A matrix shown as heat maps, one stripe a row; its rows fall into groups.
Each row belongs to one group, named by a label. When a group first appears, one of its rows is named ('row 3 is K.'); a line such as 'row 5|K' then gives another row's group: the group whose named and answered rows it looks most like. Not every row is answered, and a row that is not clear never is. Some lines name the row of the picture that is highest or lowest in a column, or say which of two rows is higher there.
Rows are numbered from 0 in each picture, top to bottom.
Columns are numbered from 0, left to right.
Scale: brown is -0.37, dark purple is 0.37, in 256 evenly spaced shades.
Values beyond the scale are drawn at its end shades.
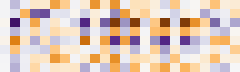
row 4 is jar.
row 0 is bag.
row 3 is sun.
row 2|sun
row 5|jar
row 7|sun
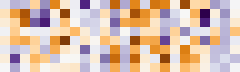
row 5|sun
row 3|jar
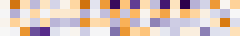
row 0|jar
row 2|jar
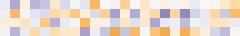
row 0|bag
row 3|sun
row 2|jar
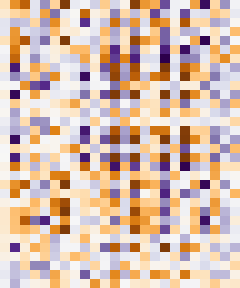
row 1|jar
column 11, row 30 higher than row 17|Yes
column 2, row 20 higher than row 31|No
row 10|sun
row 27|sun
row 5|jar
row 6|jar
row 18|jar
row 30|sun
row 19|bag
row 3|jar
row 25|bag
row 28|jar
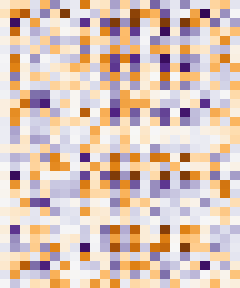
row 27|sun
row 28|jar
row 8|sun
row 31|bag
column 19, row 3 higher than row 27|Yes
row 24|jar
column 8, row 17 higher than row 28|Yes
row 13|jar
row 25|sun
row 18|bag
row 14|bag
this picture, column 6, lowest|1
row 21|jar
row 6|jar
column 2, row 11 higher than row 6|No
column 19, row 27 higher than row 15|No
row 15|bag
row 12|jar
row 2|sun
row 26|sun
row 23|jar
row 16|jar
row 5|sun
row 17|sun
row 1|bag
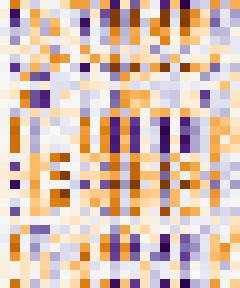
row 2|sun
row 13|jar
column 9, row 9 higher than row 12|No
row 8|bag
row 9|jar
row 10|bag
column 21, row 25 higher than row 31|Yes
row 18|sun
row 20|sun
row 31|jar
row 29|jar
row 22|bag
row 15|jar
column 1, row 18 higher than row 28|Yes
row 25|bag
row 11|bag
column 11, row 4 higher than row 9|No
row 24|jar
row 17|bag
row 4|sun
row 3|sun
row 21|bag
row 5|jar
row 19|bag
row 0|jar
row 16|jar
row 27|jar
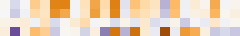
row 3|sun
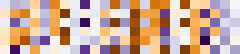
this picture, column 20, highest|4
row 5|sun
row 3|bag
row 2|sun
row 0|sun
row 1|bag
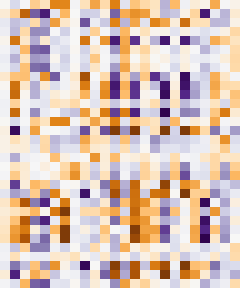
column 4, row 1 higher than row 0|Yes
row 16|jar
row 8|jar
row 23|bag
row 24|bag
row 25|bag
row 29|sun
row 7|bag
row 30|sun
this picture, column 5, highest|8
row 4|jar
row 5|bag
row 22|bag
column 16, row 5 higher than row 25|No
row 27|bag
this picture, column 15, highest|8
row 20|sun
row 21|sun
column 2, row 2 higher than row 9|Yes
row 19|jar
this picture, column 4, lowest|8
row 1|bag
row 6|bag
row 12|jar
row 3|bag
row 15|jar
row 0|bag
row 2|sun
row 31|bag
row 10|jar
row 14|sun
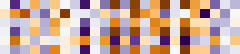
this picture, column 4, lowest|4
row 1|bag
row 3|sun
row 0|sun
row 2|sun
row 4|jar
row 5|sun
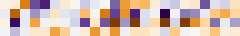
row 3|bag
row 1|jar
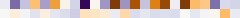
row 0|sun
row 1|jar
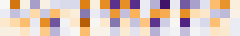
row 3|jar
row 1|sun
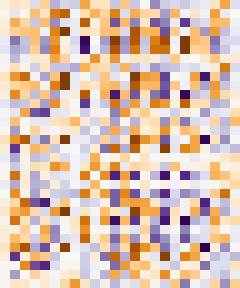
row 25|jar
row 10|jar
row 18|bag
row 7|jar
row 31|jar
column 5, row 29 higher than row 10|No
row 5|sun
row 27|bag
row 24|jar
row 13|jar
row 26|jar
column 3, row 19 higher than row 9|Yes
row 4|sun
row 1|bag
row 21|jar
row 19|jar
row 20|bag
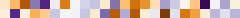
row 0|bag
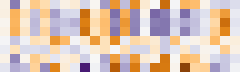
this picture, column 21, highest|7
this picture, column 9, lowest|4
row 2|jar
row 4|bag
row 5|jar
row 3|jar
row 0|sun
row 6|sun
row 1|jar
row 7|sun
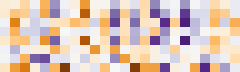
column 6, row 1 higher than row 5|Yes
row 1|jar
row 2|jar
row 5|bag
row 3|jar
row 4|jar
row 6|bag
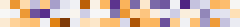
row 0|jar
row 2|bag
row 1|bag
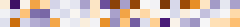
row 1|bag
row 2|jar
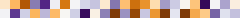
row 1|sun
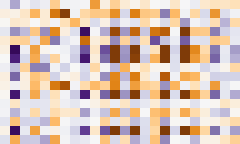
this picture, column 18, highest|4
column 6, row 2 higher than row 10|No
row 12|sun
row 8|sun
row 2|jar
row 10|sun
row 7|bag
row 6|sun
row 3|sun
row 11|jar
